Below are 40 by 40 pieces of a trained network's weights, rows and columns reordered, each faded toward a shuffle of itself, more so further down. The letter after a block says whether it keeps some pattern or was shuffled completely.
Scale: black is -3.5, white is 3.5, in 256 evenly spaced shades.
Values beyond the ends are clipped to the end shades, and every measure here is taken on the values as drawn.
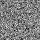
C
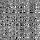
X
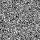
C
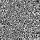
X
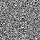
X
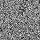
C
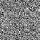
X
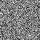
C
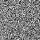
X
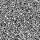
C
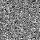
X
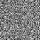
X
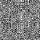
X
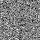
C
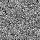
C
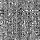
X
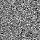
X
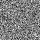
C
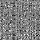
X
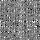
X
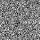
X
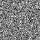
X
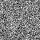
C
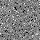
C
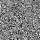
X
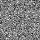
X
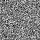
C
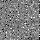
X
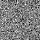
X
